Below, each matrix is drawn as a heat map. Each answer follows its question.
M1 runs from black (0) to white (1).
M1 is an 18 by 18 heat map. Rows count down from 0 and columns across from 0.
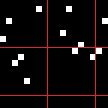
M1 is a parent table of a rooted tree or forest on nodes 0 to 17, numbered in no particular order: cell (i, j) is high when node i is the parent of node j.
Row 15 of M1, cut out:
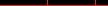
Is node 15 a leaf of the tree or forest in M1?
yes
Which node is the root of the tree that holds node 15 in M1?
9
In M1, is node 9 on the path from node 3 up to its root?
yes
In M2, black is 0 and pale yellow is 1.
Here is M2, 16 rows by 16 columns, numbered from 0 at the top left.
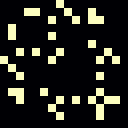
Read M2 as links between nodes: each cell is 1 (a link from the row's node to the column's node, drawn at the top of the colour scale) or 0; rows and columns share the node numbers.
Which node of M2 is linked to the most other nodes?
node 12
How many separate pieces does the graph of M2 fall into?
3
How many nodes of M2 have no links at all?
2
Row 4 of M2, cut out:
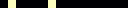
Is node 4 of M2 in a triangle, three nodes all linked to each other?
no
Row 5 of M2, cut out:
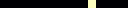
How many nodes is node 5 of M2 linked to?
1
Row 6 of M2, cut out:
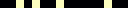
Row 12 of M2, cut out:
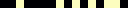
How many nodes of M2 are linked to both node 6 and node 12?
3
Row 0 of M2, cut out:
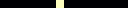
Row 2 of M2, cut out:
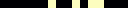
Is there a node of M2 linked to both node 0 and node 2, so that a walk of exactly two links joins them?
no
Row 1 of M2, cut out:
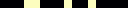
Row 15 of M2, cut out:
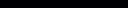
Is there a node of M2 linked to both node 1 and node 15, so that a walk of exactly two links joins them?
no
